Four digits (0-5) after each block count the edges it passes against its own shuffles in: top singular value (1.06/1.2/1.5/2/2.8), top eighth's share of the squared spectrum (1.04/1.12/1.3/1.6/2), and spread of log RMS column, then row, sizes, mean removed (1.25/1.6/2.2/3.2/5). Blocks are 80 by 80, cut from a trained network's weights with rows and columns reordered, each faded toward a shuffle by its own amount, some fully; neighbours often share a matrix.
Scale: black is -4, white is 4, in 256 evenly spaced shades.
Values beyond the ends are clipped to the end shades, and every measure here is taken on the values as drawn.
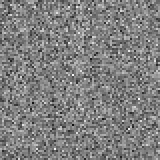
0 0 0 0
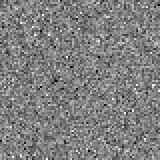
0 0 0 0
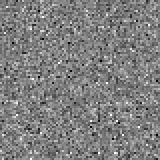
2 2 1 1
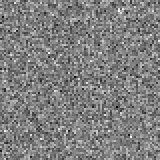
0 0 0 0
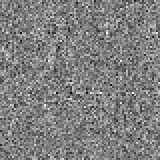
2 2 0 1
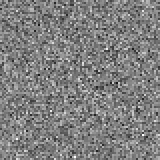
1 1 0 0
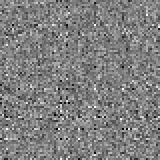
3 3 2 2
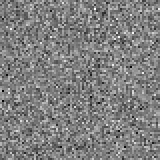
0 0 0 0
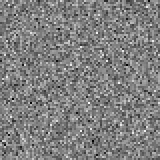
0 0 0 0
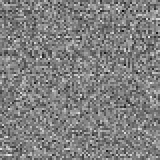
3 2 0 1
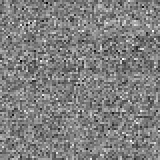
3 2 0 1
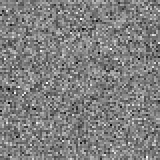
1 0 0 0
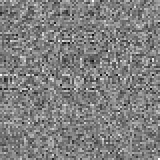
4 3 1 2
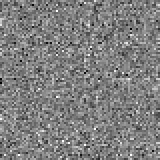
3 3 1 2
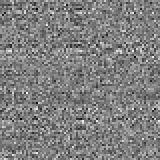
4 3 1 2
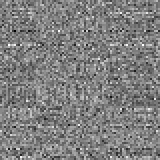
4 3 1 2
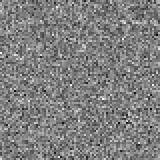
3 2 0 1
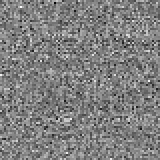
3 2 0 1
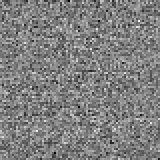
3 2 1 1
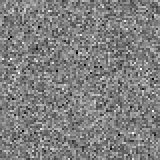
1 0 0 0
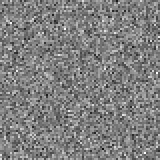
0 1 0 0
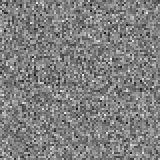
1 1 0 0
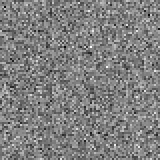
1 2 0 0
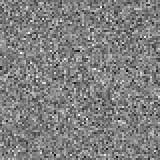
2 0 0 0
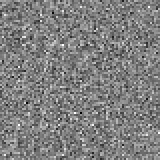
2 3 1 1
